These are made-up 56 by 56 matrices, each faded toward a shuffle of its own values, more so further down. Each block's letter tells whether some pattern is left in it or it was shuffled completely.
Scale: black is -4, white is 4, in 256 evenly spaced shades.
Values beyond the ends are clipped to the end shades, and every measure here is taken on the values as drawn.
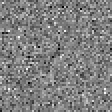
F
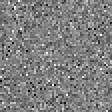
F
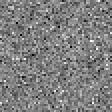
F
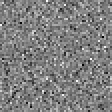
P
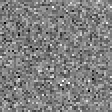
P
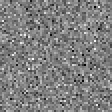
F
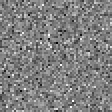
P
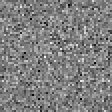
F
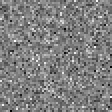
F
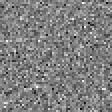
F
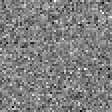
F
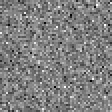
P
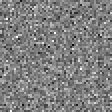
P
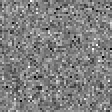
F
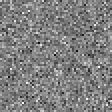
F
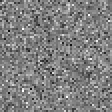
F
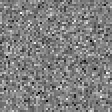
P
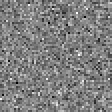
P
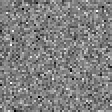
P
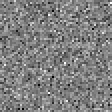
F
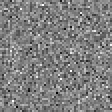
P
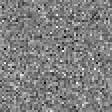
F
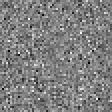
F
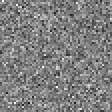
P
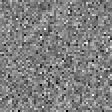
F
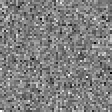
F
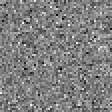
F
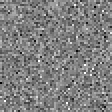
P
